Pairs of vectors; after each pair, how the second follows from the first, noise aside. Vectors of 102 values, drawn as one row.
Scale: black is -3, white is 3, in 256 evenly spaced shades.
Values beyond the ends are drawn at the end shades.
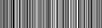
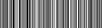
copied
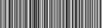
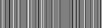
partly zeroed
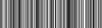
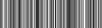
copied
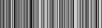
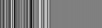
partly zeroed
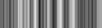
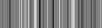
partly zeroed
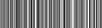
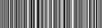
copied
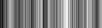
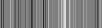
partly zeroed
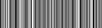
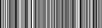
copied
